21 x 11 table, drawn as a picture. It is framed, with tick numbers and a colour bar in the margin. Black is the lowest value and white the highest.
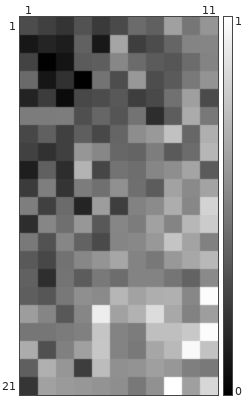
Ninth with the lowest average: top left. Ninth with the highest average: bottom right. Histogram: bell-shaped. Mirror symmetry: none. Slope: up to the bottom right.
